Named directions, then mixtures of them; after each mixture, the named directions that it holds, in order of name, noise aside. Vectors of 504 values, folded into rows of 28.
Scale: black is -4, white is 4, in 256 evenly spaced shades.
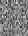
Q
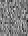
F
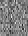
F, Q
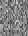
F, Q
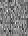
F, Q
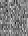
F, Q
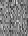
F, Q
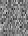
Q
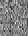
F, Q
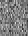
F, Q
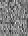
F, Q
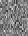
F, Q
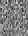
Q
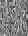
F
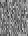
F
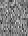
F, Q
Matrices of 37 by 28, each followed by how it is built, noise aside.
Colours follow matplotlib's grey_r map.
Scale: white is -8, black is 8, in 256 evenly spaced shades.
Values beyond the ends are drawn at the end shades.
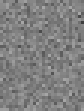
noise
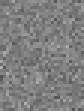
noise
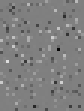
sparse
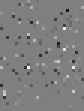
sparse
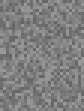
noise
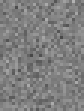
noise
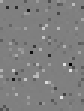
sparse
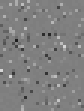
sparse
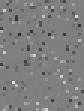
sparse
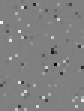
sparse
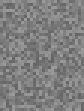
noise
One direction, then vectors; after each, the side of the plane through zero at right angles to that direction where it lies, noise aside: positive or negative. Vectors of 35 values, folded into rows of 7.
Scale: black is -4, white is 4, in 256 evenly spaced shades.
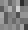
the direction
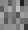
positive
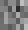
negative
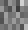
negative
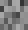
positive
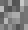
negative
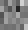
negative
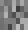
negative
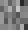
positive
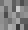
positive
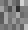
negative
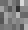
negative
